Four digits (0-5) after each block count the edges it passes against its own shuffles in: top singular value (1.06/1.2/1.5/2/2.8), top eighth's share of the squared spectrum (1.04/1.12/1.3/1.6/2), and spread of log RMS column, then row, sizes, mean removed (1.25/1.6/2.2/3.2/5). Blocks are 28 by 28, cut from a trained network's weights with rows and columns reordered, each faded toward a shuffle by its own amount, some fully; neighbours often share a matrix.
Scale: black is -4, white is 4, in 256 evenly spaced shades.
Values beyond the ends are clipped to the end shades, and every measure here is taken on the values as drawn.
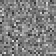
1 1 0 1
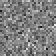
0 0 0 0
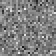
0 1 0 0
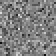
0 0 1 0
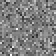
1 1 0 0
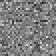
2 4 1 2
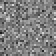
1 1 0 0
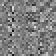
3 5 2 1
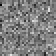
2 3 0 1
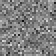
0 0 0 0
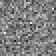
0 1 0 0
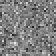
0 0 0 0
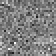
2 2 0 0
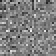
3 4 1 1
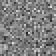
0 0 0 0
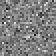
2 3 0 0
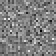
2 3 0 1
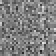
2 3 1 0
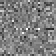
2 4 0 1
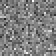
0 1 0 0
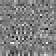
3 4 2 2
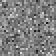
0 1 0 0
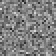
2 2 0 0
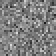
0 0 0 0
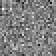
0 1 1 0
